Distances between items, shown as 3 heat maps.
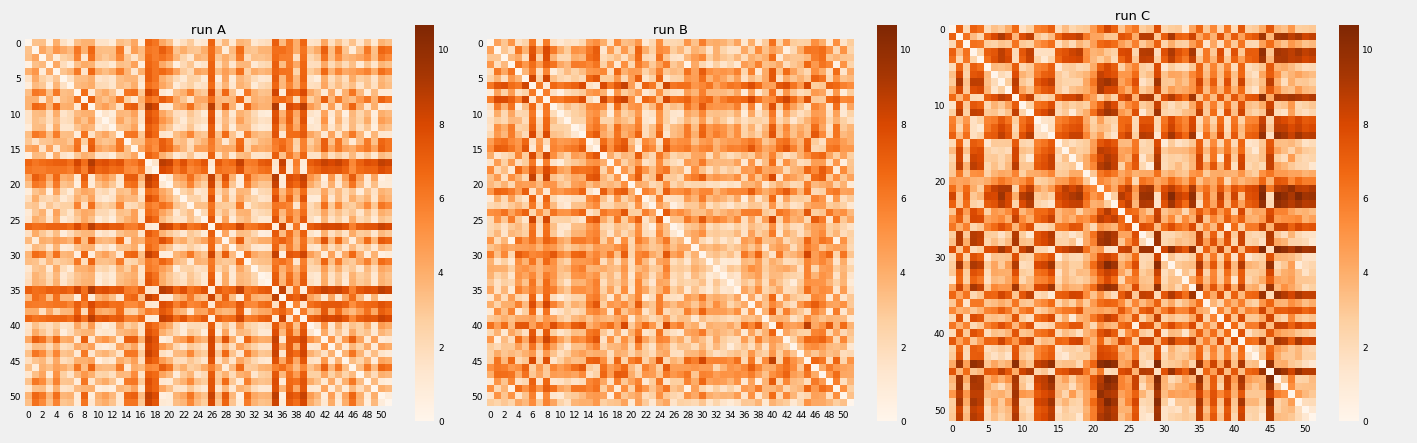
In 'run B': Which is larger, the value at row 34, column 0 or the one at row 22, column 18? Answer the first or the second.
the second
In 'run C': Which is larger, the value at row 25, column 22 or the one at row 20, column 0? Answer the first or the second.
the first
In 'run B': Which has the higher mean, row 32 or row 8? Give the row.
8
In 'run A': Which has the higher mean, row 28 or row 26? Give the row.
26
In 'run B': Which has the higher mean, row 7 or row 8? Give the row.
8
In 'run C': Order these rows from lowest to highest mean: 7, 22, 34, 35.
7, 34, 35, 22
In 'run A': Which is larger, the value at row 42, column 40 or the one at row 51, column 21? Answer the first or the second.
the first
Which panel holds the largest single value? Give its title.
run C
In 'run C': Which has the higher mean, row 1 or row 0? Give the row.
1
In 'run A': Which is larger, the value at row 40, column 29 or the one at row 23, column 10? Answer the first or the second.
the second
